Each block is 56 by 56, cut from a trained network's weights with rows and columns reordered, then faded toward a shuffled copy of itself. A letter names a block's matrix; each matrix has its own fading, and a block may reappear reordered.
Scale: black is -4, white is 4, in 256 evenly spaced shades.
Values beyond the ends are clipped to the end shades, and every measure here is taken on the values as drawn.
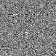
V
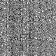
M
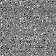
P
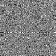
V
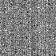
M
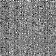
M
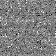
P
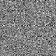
V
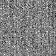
M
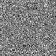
V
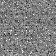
P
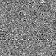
V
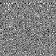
V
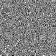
V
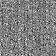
M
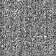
M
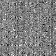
M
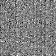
M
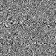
V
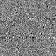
V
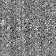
M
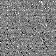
P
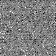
P
